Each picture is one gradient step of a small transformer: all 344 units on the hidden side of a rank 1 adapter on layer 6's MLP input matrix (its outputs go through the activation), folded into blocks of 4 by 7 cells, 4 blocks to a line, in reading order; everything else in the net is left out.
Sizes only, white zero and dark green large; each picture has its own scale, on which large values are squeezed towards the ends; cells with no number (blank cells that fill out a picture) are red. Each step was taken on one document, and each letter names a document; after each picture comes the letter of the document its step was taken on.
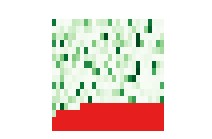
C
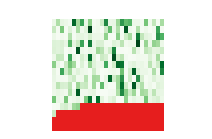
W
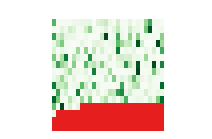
C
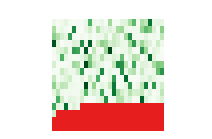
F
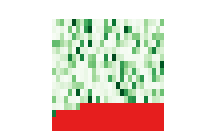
W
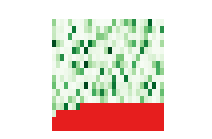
F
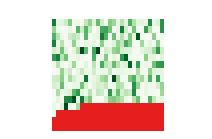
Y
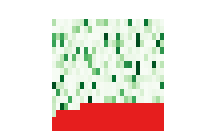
C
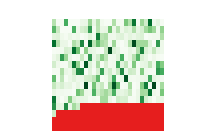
F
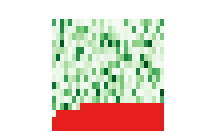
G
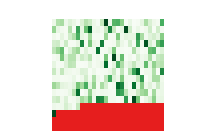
W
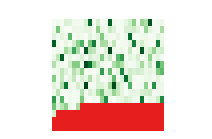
F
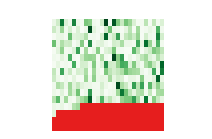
W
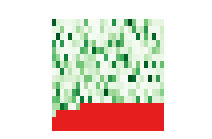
Y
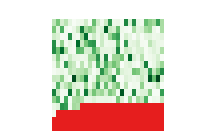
G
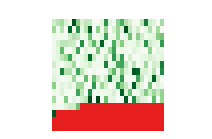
W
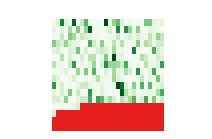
W
